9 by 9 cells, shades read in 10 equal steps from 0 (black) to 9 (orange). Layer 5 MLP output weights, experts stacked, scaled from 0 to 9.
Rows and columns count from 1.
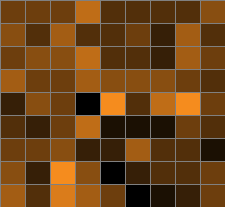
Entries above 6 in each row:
1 0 1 0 3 1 0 1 1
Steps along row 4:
down same up down same same down down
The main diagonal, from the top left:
4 3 5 6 9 1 3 3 4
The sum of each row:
36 35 39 42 43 26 30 33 34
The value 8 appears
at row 9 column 3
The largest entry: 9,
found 3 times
